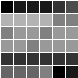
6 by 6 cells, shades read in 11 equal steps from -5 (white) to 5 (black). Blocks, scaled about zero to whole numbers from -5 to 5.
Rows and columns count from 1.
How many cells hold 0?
6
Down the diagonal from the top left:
5 -2 -1 -1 3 4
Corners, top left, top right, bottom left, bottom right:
5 2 1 4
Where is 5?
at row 1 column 1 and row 6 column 5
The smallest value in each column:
-2 -2 -2 -2 -1 -1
